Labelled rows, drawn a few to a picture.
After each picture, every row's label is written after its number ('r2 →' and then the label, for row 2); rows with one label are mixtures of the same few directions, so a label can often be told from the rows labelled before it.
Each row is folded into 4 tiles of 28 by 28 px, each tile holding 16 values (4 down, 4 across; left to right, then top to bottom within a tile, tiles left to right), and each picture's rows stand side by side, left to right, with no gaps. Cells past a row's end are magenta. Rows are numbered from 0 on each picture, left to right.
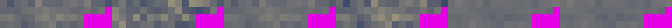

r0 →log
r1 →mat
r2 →log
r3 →log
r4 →log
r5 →log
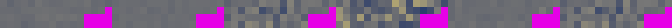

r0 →log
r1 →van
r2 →van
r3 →mat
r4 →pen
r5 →van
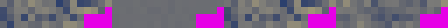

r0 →mat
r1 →van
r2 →mat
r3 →log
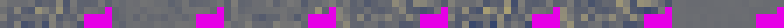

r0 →van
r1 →mat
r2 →pen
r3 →mat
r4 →van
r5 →mat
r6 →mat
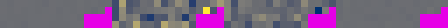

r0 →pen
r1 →pen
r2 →pen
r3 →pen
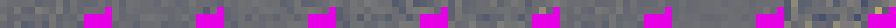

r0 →van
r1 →pen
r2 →mat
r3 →mat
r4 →pen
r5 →van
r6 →pen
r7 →pen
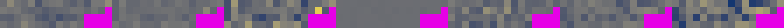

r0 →log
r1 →pen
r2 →pen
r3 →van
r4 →van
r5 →mat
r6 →mat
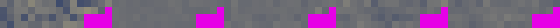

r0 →mat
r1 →mat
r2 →pen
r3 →log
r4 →log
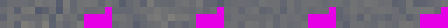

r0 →van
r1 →log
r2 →van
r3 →mat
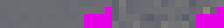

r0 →mat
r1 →pen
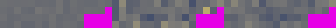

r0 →van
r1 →pen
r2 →log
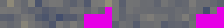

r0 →log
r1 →pen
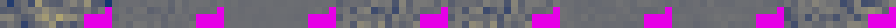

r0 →log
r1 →van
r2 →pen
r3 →van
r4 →van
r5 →mat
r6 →log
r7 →mat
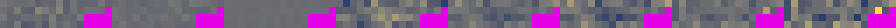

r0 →van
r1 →mat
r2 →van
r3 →log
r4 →log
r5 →log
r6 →pen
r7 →pen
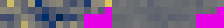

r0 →log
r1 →log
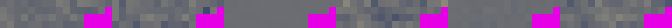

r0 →mat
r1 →pen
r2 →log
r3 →log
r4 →van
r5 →log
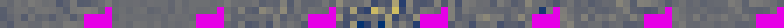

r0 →mat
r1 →van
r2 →van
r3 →van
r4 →pen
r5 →mat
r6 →mat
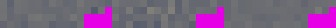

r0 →pen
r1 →van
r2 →pen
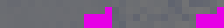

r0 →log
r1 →mat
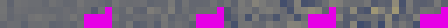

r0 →pen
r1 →van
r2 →mat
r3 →van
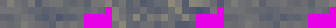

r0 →log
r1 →mat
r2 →log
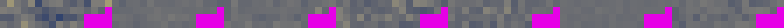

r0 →log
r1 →log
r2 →pen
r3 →mat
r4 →van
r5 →van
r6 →mat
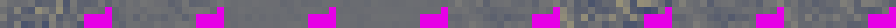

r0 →van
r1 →mat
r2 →mat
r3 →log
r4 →log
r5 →mat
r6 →log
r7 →mat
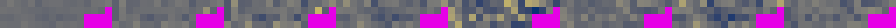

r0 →log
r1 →pen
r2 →pen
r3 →log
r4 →mat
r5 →mat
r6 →log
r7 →mat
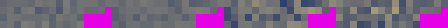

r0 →van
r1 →mat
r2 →mat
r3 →van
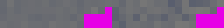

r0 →pen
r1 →mat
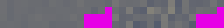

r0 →pen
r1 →van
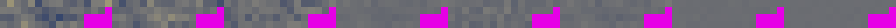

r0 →log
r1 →log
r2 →mat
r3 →log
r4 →van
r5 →log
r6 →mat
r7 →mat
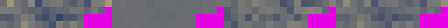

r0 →log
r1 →log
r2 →mat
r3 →log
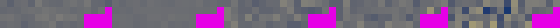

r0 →log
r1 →log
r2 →mat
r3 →pen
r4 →van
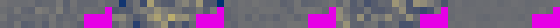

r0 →van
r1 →log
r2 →mat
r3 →mat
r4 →pen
